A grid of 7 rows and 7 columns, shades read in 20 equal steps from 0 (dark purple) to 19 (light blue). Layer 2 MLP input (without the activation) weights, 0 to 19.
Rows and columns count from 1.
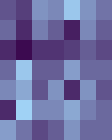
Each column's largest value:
14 19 13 13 18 13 10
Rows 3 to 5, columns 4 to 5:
4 5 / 8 14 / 13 3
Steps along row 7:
down down up up down same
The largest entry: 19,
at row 6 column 2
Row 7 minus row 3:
11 10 2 4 8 1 3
